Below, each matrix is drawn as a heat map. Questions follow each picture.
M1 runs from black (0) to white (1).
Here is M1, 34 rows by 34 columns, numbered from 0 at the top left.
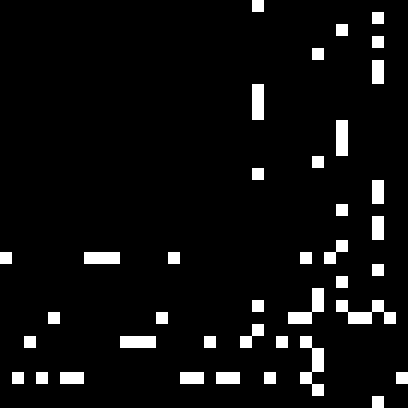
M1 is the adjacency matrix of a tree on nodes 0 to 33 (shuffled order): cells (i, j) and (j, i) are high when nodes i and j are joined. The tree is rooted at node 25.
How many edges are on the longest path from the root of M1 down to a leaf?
2
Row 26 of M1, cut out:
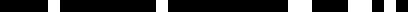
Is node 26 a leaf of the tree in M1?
no
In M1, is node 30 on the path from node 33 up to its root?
no
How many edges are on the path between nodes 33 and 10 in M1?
4
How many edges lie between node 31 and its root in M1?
1
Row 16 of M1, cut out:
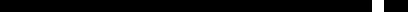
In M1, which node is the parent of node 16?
31
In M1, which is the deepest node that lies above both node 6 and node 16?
31
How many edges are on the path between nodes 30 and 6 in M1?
4
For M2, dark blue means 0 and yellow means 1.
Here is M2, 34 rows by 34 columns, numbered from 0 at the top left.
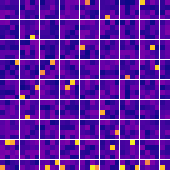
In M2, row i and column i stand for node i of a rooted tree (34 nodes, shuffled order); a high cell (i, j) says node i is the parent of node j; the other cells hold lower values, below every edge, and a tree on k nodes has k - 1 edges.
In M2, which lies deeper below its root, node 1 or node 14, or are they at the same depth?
the same depth
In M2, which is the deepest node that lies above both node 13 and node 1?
0
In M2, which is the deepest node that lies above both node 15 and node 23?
28
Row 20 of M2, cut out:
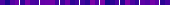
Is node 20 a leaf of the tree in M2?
yes
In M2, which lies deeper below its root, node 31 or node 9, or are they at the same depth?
node 31
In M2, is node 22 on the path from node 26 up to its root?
no
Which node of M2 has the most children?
33
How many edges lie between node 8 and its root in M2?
4
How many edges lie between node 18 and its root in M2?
1
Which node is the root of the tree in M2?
33
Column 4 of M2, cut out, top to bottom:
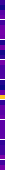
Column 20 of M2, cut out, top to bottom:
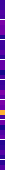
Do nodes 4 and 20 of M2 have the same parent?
no
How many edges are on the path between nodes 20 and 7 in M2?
7
